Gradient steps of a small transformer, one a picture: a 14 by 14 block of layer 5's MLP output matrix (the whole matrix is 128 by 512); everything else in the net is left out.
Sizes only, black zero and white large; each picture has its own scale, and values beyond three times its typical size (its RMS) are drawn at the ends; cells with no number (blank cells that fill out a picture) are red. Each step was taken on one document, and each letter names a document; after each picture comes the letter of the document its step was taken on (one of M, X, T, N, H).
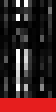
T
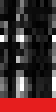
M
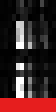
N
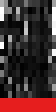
M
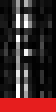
T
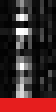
N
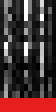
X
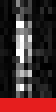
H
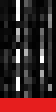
T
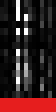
T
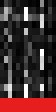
X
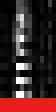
N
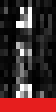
H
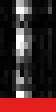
H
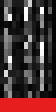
X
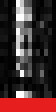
H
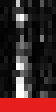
H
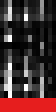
X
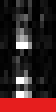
H
